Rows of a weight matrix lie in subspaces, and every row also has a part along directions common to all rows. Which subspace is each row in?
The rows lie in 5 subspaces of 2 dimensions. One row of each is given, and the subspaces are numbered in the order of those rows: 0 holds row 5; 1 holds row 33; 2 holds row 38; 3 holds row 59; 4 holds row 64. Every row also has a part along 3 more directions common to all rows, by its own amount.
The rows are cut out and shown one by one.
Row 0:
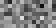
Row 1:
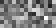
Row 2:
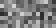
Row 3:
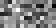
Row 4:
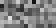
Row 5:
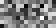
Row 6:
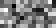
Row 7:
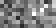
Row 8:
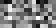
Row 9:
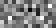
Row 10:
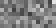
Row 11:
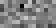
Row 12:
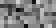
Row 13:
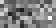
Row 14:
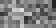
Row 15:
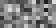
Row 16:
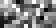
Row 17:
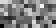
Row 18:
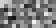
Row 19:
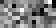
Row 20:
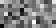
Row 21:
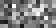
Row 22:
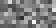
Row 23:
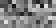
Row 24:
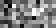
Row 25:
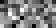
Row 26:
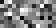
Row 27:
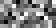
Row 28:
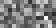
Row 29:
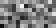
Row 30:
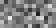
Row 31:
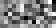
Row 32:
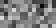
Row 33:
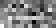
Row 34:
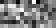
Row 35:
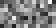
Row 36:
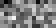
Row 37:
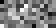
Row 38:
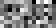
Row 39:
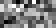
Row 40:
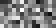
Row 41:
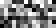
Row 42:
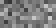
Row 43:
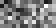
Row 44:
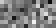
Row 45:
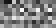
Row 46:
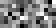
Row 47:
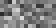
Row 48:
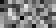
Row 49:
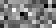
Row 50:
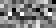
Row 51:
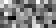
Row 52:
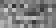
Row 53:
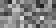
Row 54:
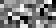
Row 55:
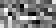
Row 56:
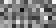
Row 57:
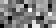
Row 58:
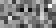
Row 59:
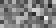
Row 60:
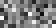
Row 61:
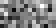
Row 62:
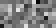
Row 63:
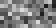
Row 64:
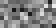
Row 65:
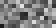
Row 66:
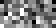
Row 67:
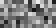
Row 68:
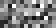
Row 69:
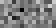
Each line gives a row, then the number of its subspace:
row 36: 1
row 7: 1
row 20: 4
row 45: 3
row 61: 4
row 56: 3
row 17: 4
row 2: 4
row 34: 2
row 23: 3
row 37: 0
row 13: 0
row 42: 3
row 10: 3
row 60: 4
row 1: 3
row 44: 1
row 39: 2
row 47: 0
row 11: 2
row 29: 4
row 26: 0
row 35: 1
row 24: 1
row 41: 3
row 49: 4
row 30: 3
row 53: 0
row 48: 0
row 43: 1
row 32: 4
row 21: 1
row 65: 4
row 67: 3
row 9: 3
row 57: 3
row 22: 0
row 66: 4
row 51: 1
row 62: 2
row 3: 0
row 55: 1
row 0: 0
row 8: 2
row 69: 3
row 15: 2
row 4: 2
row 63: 4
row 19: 1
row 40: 4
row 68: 1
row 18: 1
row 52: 1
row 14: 0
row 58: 3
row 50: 4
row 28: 2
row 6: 1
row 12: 2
